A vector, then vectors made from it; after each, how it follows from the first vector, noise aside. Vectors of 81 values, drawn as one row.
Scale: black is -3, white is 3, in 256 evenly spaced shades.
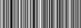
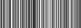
sign-scrambled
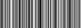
negated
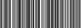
sign-scrambled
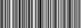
negated
